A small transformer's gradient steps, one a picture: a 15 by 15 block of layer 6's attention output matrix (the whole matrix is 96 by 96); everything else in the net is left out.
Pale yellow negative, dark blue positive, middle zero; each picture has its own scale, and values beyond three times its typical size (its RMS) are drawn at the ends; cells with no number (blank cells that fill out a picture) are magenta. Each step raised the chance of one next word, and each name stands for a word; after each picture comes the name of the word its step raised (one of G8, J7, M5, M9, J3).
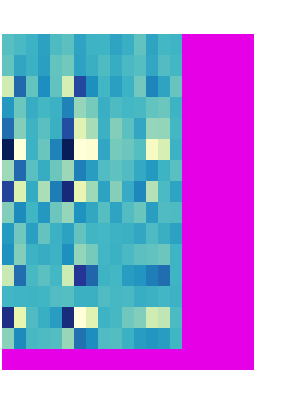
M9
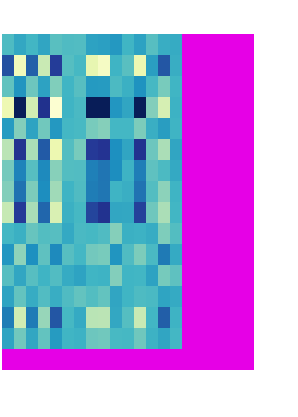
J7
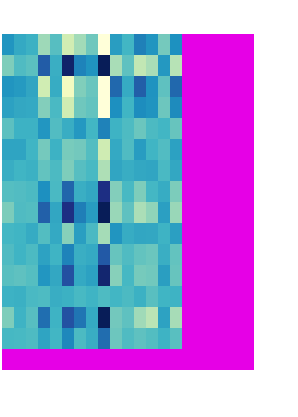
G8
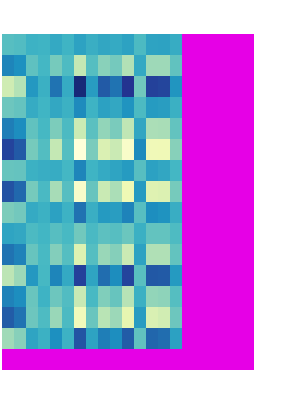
M9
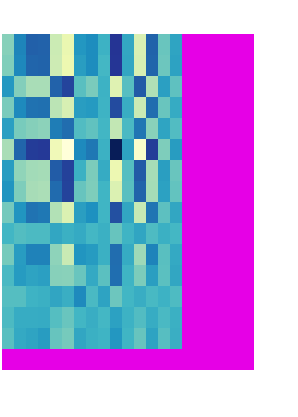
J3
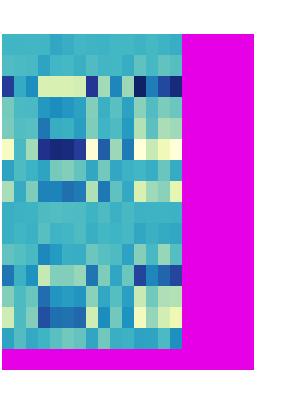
M9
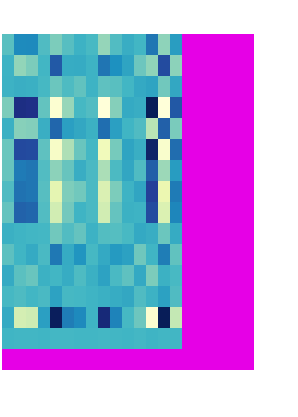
J7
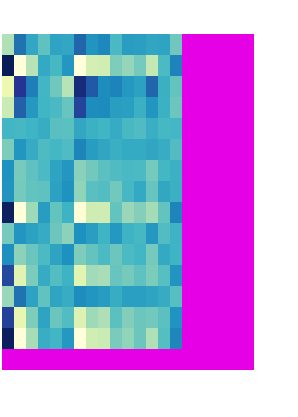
G8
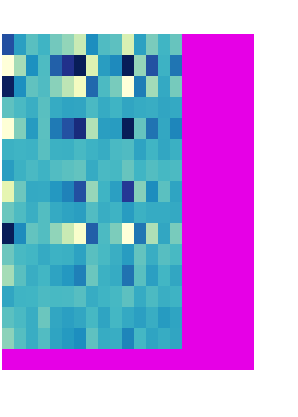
G8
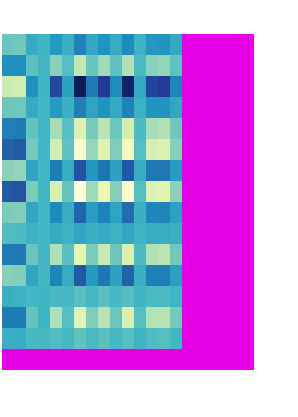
M9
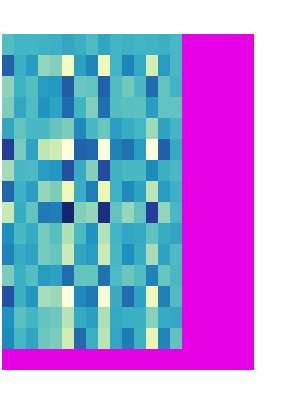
M9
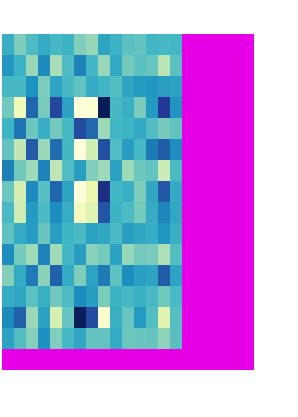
J7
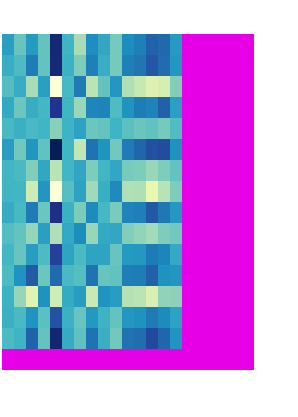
J3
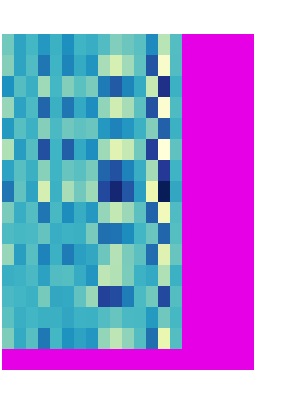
J3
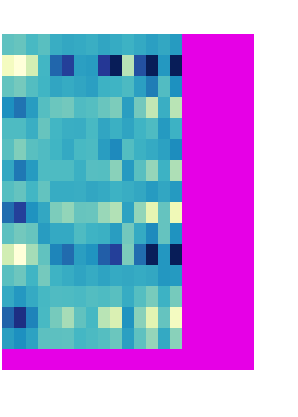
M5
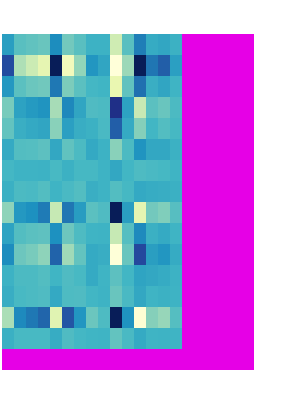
M5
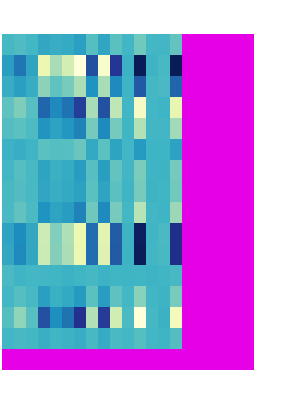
M5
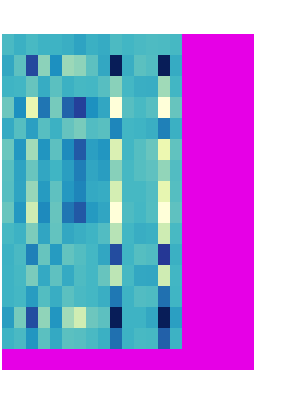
J7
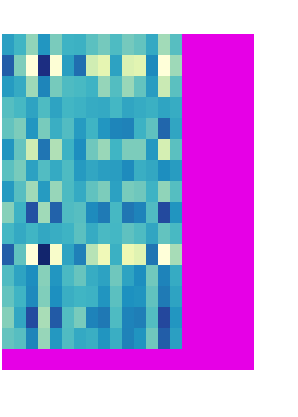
M5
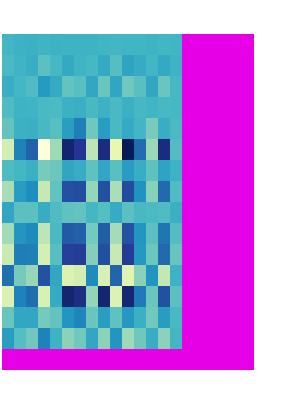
M9
